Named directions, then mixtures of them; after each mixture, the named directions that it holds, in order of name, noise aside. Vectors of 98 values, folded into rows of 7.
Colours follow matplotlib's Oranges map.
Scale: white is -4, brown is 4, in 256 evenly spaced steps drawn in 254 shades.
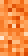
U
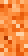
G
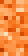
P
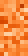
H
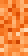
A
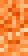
A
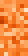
H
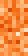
A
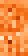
A, G, U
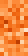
A, H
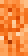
A, G, U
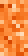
G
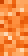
A, P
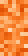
A, G, P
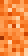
U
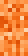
A, H, U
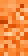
H
